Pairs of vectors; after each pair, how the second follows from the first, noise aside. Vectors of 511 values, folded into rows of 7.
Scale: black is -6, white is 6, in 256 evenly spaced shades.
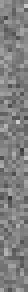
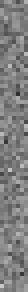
reversed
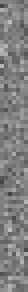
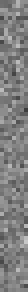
reversed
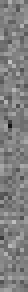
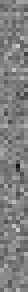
reversed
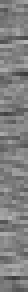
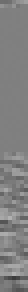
partly zeroed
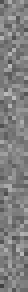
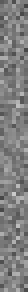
reversed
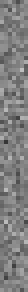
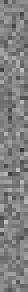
reversed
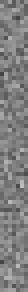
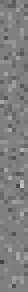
partly zeroed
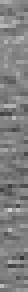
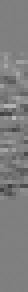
partly zeroed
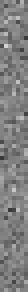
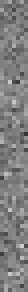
reversed
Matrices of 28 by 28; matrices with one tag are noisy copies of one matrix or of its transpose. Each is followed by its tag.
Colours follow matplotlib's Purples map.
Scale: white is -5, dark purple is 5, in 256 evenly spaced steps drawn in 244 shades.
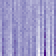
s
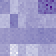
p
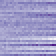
s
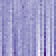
s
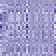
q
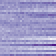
s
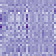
q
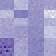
p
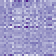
q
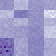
p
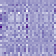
q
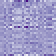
q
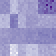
p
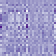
q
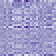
q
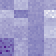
p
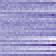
s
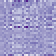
q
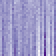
s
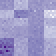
p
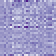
q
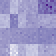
p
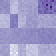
p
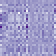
q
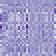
q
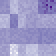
p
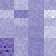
p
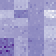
p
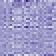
q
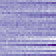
s
